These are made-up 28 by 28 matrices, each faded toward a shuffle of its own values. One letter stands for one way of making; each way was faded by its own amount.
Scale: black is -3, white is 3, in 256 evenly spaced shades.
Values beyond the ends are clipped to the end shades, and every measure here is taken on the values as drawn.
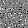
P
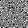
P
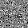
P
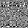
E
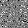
P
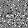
P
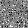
P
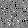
P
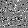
P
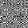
E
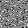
P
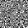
E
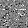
P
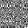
E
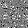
P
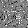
P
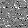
P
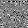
P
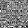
E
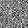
P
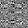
E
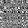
E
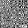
E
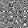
E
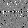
P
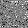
P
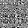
E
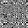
E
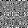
E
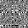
E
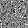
P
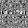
E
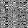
E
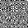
E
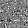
P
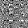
E
